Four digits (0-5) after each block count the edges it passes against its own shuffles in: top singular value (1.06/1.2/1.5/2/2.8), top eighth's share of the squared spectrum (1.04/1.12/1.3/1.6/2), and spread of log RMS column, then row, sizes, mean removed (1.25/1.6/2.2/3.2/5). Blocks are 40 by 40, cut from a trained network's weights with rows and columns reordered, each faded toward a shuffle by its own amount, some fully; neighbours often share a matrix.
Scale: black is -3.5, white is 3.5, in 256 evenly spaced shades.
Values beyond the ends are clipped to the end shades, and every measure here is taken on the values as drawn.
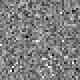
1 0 0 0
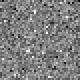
0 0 0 0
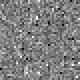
0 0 0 0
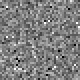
0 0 0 0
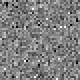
2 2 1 1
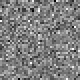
3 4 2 1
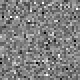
0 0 0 0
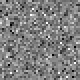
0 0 0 0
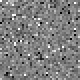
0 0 0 0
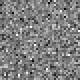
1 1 0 0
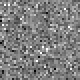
0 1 0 0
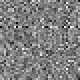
3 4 0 2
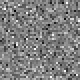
0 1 0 0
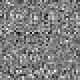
3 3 0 2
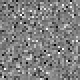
1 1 0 1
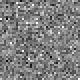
2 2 0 0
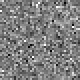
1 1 0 0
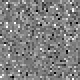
0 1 0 0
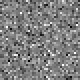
2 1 0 1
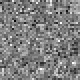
3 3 0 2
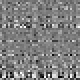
4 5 0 4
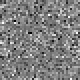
2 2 0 1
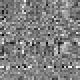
3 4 2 3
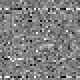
3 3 0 2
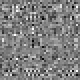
3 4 1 3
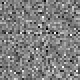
2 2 0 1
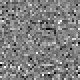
3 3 0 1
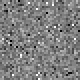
1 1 0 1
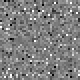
1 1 0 0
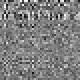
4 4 1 3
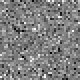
1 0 1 1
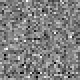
2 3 0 1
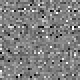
3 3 0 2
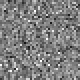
2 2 0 0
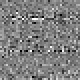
3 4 0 3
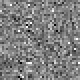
2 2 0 1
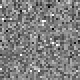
0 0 0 1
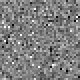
1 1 0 0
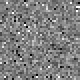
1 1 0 0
